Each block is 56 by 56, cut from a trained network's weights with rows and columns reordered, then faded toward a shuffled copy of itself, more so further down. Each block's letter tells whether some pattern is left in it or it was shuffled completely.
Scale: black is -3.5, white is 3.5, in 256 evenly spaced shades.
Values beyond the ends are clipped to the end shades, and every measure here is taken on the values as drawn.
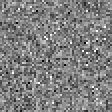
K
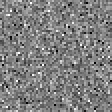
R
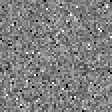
R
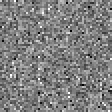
K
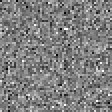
K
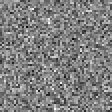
K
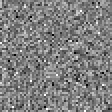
K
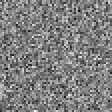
R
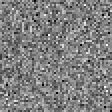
R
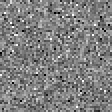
R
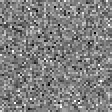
R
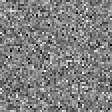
K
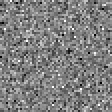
R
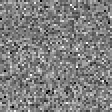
R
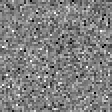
R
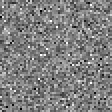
R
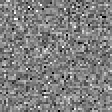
K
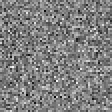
K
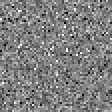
R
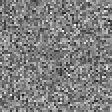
K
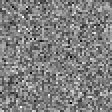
K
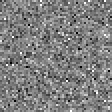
R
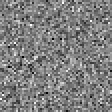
R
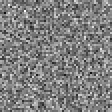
R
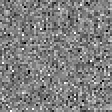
K
